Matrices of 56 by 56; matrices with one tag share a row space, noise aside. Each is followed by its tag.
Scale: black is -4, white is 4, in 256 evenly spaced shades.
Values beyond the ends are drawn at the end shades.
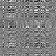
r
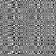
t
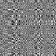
t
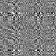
t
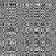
r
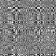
t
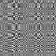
t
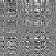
r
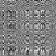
r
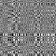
t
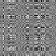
r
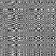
t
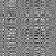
r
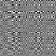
t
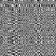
t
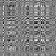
r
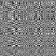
t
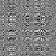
r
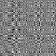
t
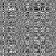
r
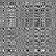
r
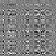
r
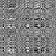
r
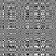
r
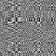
t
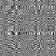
t
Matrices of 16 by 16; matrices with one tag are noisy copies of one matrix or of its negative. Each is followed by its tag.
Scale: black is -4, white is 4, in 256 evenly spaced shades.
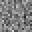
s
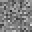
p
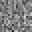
s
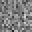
s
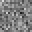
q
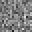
s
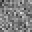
q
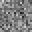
q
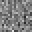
s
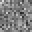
q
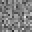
s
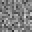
s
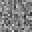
s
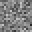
p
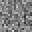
s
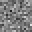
p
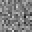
s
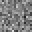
s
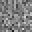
s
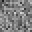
q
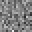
s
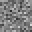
p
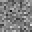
p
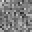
q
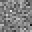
p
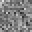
q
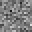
p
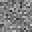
p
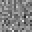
s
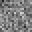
q
